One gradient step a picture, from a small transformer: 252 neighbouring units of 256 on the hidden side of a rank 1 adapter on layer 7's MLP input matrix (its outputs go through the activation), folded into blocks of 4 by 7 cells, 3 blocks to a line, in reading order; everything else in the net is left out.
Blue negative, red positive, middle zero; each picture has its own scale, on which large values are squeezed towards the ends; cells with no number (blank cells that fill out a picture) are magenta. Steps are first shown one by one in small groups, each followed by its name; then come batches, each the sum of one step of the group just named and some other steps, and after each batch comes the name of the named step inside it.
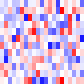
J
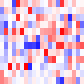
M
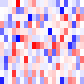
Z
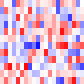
M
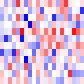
M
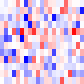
J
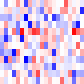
J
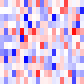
J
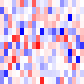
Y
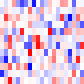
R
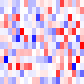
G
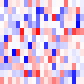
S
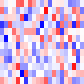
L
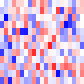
L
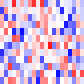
Y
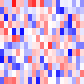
Y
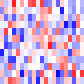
L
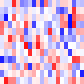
R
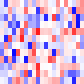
S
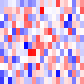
R
